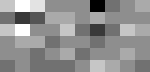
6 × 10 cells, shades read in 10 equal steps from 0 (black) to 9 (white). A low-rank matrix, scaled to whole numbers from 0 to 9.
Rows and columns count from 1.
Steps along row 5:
same down up up down up same up down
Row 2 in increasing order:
2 3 4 5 5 5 5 6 6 6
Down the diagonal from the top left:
7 2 5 4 6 5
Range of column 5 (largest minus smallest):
3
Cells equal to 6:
10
